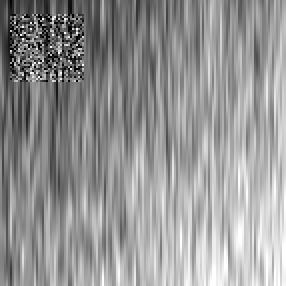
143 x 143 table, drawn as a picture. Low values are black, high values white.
Ninth with the lowest average: top left. Average level on the scale: 60%. Grain: streaks running down. Ninth with the highest average: bottom right. Roughest part: top left. Odd patch: rougher, in the top left. Slope: up to the bottom right. Mirror symmetry: none.
